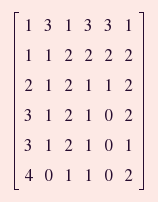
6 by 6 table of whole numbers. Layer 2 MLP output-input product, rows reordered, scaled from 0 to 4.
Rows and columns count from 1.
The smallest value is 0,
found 4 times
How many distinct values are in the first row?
2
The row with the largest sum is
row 1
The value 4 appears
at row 6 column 1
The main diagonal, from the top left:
1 1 2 1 0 2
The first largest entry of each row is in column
2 3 1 1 1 1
